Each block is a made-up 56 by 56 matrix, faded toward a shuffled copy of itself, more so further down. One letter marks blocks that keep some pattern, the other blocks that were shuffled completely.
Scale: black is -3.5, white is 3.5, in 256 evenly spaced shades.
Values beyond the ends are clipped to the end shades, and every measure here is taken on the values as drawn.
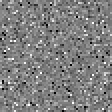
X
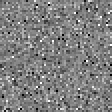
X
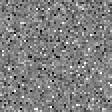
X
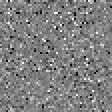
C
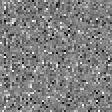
C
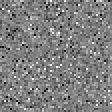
X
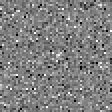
C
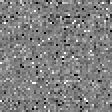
C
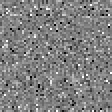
C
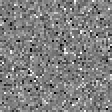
C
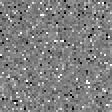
X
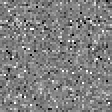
C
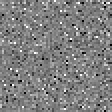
C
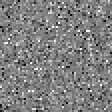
X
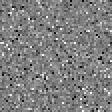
X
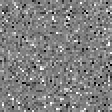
C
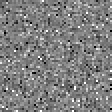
C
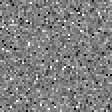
X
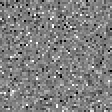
X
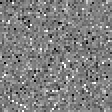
X
